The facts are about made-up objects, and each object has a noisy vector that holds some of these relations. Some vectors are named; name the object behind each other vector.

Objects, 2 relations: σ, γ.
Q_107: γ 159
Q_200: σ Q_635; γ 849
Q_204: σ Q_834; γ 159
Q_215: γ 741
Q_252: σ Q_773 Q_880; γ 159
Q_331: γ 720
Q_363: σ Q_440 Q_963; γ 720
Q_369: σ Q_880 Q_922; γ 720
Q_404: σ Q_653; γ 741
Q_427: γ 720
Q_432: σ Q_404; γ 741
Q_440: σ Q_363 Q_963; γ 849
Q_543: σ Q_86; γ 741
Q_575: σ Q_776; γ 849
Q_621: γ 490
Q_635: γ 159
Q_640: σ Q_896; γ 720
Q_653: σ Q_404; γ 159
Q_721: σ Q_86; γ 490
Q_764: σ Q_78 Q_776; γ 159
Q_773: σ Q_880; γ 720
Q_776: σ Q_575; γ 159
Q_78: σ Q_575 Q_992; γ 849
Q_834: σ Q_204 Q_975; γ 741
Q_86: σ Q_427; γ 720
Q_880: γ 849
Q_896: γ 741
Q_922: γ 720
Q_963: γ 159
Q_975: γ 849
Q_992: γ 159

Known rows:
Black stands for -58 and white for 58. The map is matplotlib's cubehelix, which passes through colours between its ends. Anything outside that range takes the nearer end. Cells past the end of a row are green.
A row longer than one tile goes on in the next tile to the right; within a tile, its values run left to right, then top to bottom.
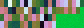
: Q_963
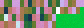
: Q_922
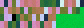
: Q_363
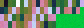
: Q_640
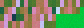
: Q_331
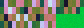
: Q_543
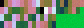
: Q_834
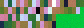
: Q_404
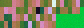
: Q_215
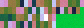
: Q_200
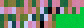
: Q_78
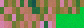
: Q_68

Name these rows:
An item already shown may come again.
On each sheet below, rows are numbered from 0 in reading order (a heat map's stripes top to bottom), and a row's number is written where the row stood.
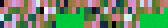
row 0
Q_834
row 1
Q_635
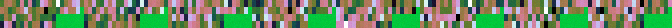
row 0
Q_992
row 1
Q_764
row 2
Q_653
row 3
Q_896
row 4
Q_975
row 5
Q_721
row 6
Q_575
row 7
Q_204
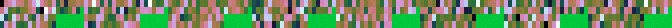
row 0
Q_834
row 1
Q_252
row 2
Q_331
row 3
Q_896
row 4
Q_621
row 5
Q_776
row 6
Q_440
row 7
Q_776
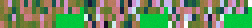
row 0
Q_107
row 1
Q_896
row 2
Q_880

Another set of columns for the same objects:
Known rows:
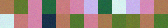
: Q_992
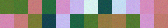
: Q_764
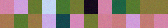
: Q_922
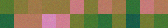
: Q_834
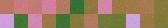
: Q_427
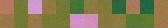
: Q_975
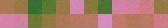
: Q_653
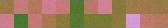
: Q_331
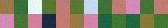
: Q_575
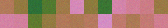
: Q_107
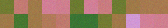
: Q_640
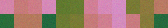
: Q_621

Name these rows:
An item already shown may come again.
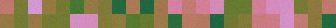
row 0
Q_975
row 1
Q_621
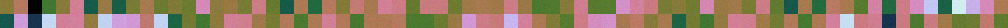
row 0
Q_252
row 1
Q_200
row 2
Q_363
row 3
Q_963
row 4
Q_200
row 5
Q_776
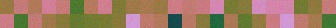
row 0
Q_331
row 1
Q_721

